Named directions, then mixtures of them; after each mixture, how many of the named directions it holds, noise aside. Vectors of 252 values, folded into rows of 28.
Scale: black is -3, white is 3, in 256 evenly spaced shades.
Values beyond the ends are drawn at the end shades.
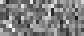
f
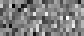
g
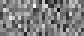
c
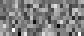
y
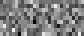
one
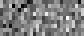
one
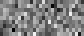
three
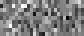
three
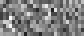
two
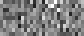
two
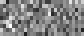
two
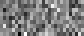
two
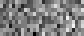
two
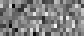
one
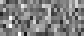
three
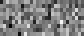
two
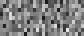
two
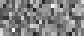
three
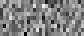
two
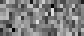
two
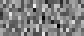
three
